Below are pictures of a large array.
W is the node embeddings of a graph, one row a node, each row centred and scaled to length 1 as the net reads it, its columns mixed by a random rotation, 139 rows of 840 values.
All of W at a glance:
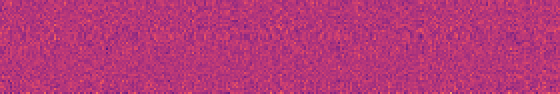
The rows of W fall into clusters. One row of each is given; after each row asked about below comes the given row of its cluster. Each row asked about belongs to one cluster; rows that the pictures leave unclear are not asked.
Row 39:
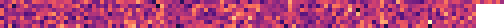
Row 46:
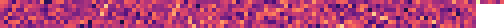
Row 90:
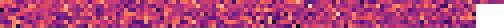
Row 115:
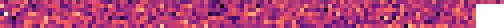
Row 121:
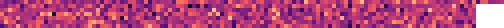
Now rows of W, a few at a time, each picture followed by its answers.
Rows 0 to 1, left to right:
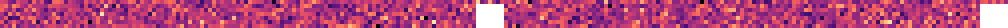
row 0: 46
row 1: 39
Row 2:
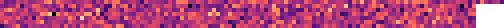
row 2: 121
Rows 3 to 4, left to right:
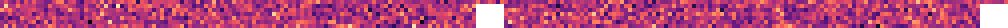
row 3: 46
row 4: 121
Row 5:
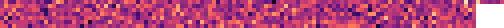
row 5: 46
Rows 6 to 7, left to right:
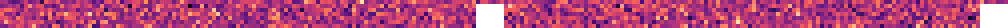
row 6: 121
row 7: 46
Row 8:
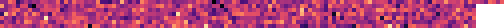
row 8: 115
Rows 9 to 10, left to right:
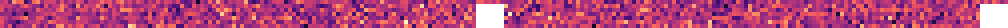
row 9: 39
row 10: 115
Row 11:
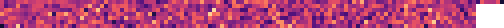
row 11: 121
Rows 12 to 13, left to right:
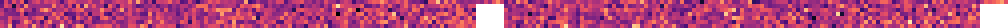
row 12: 39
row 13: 39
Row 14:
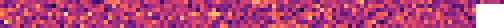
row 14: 121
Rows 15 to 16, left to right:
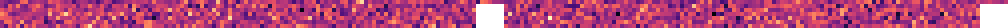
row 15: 121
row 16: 115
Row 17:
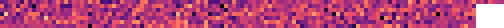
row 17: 115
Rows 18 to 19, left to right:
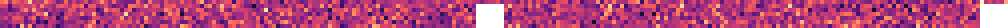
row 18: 90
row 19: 46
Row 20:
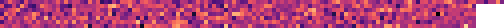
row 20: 115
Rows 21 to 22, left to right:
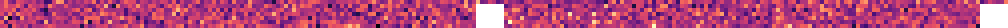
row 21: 46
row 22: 121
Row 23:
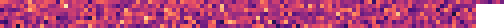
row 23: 90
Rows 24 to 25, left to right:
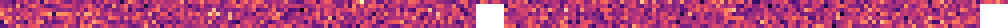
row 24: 121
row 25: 39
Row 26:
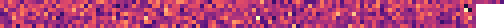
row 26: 90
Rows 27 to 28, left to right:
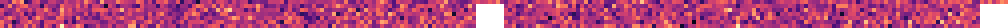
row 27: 39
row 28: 39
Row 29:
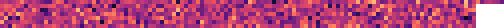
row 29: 46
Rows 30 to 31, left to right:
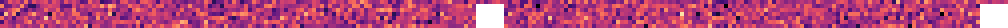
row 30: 115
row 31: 115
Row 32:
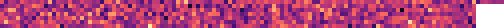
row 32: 121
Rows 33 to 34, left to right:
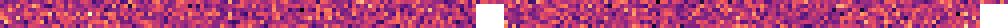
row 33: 121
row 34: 39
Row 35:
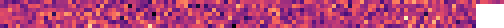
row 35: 121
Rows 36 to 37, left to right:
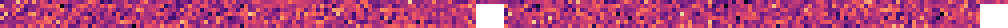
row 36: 115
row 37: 115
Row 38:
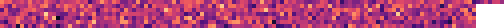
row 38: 90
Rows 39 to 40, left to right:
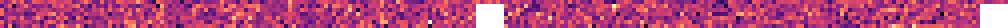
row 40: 115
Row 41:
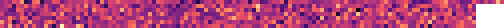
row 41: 39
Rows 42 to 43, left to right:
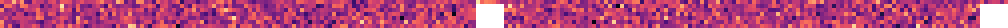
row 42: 39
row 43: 46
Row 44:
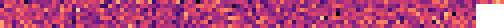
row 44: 39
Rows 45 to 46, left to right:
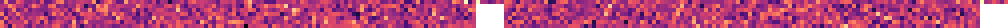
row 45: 46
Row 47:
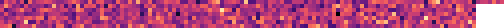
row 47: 39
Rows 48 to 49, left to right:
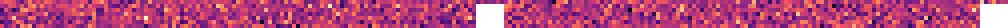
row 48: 90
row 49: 46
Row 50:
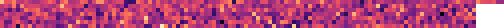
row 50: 90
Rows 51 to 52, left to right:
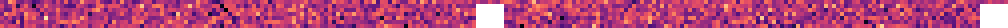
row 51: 115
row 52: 90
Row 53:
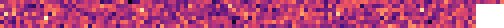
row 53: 115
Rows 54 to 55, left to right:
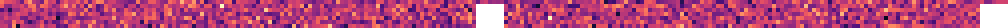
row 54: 90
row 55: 115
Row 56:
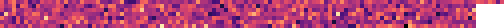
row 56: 115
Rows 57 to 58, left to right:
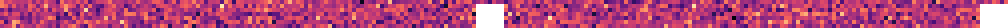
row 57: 90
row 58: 115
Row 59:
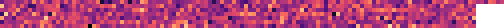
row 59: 115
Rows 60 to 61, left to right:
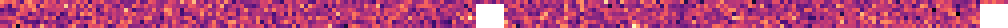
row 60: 90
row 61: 39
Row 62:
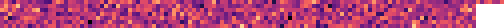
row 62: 46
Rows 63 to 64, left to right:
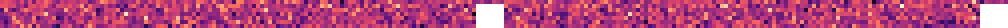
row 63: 90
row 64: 90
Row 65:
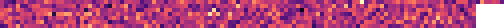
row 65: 121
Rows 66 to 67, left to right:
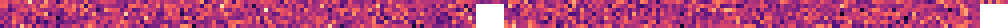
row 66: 90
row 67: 39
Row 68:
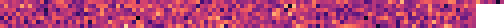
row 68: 46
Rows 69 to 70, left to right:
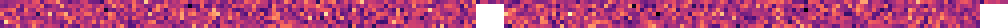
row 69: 121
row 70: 121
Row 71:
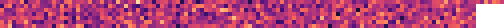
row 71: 39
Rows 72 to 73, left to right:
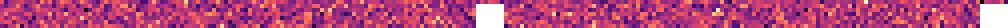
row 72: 121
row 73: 121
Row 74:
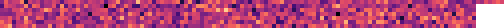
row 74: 39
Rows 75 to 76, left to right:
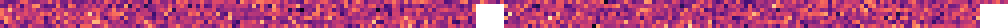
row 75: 121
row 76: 115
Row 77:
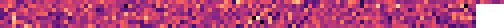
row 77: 90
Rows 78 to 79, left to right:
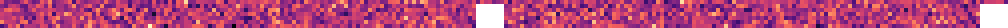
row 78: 121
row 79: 121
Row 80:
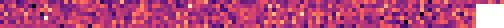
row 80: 115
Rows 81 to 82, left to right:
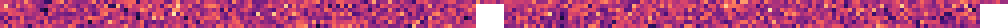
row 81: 46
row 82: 90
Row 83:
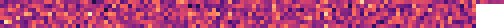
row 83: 121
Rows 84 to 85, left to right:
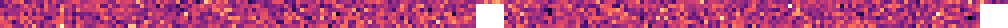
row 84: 39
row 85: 46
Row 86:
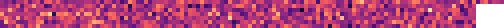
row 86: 121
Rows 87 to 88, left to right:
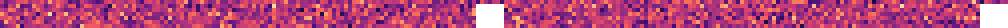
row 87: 121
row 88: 90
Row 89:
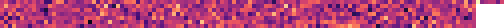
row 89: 46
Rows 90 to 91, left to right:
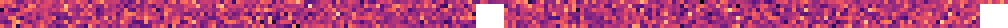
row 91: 39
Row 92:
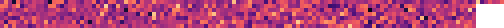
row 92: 46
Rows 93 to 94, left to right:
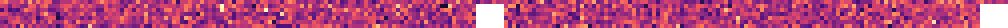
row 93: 90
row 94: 39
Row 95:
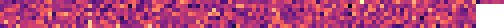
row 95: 121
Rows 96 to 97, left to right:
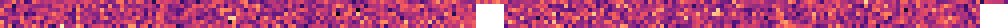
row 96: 39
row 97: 121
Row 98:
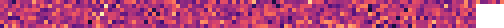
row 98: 46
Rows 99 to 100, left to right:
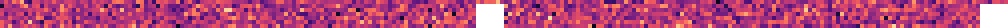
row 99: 39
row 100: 115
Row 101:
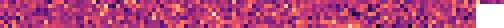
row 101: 46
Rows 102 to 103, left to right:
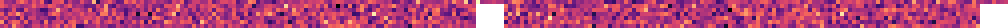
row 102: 46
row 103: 115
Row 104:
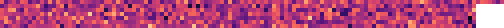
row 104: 121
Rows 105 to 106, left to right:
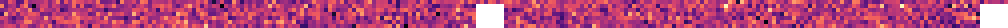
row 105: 115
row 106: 90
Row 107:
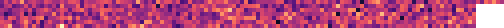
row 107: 39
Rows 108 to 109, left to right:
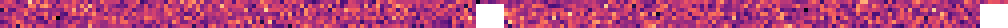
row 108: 90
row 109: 121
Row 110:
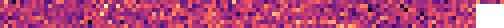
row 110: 46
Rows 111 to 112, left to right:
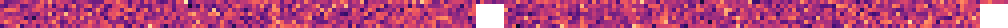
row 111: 121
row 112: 39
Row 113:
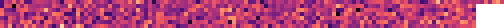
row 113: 39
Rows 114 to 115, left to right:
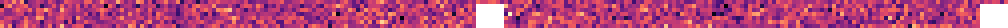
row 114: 39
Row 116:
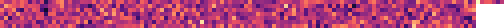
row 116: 46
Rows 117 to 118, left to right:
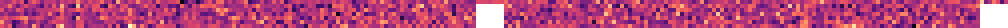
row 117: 39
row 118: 46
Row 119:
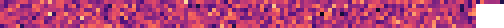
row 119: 121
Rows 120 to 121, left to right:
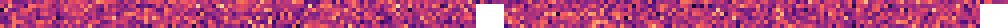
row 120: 90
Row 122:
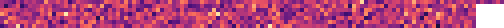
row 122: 121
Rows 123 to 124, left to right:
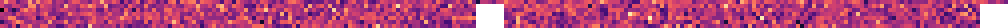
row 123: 90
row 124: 90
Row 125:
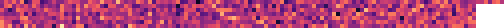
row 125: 39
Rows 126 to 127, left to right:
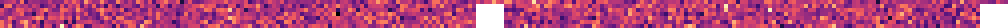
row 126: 39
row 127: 90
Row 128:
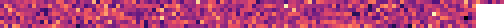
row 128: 46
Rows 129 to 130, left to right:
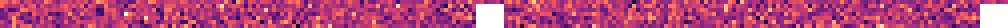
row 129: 90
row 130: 90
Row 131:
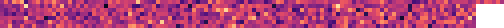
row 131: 39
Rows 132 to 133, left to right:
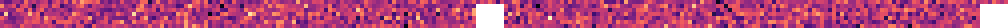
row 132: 115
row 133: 115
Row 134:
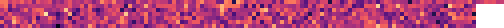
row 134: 90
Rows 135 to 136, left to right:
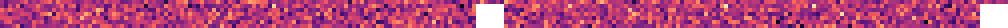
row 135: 121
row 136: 90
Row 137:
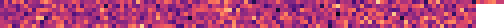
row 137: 39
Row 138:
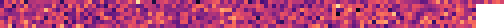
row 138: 39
